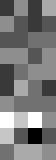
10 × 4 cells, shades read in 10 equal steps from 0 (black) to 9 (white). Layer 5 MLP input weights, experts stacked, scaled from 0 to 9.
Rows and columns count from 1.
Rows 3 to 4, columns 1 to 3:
3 3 4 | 5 5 3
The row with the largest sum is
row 8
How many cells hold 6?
4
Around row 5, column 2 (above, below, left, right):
5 6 2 5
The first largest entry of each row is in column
4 1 3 1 3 2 1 1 1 2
